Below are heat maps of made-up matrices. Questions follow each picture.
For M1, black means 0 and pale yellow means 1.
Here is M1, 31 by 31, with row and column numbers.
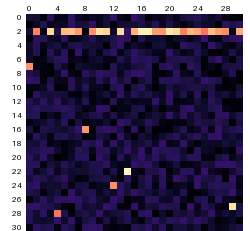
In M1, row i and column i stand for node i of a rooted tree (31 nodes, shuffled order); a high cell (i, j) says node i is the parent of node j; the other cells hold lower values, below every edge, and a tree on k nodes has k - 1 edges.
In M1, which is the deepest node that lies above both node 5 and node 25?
2
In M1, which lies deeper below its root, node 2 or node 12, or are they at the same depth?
node 12
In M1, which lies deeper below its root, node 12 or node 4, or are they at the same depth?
the same depth
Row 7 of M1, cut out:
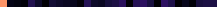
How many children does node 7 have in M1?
1
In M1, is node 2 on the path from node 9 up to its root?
yes
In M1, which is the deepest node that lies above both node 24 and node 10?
2
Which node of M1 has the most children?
2
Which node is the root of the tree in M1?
2
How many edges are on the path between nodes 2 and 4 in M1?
2
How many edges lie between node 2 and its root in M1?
0
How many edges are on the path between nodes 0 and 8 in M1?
4
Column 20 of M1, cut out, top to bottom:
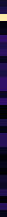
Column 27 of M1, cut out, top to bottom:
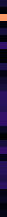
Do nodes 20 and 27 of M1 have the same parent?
yes
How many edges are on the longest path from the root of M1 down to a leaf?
2
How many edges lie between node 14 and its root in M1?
2
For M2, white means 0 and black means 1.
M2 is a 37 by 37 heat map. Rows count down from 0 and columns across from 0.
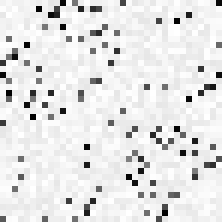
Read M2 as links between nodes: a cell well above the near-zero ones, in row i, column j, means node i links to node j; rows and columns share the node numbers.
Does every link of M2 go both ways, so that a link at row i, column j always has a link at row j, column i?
yes
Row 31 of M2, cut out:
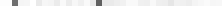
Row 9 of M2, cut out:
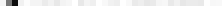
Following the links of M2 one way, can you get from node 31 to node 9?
yes
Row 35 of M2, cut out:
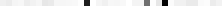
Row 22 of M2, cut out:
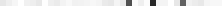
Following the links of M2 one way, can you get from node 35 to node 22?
no
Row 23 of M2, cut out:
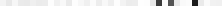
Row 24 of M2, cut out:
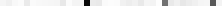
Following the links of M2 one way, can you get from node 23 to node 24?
no
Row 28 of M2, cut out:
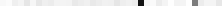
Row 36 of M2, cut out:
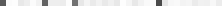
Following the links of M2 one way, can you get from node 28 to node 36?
yes
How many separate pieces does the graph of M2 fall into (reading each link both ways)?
3
